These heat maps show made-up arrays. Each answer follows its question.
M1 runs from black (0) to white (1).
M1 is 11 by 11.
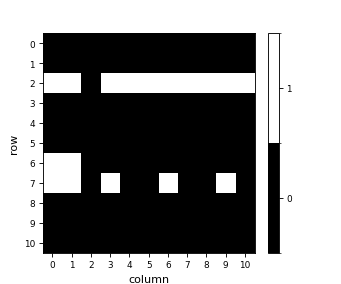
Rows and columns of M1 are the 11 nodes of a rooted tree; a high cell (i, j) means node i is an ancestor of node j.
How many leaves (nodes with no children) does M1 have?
8
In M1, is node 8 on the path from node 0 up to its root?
no
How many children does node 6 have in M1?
2
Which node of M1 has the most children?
2
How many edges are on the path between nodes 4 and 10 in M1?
2
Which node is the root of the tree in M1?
2
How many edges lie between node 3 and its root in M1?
2
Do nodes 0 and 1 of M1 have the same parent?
yes
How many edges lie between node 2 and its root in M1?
0
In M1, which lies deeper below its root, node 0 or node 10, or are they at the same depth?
node 0
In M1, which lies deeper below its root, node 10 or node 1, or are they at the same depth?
node 1
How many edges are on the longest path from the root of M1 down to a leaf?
3
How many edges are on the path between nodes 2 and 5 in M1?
1
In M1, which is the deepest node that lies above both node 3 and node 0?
7
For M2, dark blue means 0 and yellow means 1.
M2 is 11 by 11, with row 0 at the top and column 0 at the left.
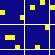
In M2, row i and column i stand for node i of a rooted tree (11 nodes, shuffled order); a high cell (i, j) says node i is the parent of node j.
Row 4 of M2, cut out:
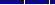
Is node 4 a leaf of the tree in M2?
yes
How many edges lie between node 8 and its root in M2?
5
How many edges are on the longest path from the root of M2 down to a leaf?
5
